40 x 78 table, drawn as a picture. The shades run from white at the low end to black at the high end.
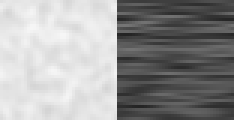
The table splits into one row of 2 panels. Panel 1,1: very low, blotchy, faint in contrast. Panel 1,2: high, streaked across.
